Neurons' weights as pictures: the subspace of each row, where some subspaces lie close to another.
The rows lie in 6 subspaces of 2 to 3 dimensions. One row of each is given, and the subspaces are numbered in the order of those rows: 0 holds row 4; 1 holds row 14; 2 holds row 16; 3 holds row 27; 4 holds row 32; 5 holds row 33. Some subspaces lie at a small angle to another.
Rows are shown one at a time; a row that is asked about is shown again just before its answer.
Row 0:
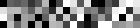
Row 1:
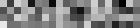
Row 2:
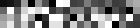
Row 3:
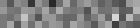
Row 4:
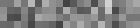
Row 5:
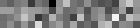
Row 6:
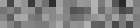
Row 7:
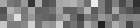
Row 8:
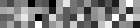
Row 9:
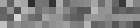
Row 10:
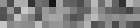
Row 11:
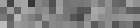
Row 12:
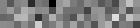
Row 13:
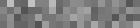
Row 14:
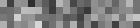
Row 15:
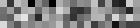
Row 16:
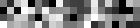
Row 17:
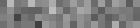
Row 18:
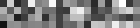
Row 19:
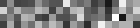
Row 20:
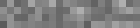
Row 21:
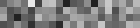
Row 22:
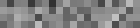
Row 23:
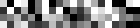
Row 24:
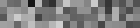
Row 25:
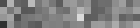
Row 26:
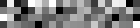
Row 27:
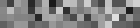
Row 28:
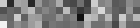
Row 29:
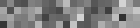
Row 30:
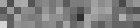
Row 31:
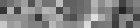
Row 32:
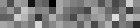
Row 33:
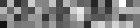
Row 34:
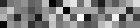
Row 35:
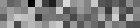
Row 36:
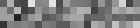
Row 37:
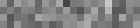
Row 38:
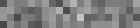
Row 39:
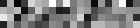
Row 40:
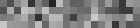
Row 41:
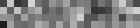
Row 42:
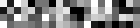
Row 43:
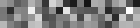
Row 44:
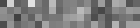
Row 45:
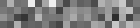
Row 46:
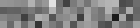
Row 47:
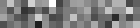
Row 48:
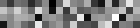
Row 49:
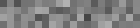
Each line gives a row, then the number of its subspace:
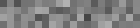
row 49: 2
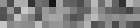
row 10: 2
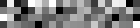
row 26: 2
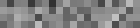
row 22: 3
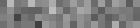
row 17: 3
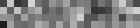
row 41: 3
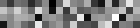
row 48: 3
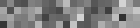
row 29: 1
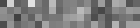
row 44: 3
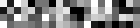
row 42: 5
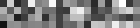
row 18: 5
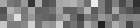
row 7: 0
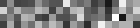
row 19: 5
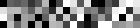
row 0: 1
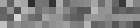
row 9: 4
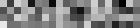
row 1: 5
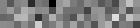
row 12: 4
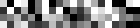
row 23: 3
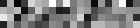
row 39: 2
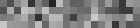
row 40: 2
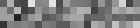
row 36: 4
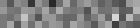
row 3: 0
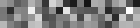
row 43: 3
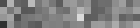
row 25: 1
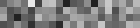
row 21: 0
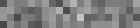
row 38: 1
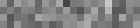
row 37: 0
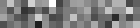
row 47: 2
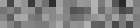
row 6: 0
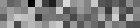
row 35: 0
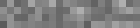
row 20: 5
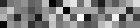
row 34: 1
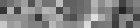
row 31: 2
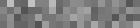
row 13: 1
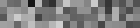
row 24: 0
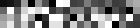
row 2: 2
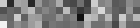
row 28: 3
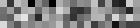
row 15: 5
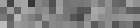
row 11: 1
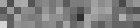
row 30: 1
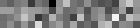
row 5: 4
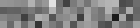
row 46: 4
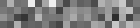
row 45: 0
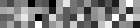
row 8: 4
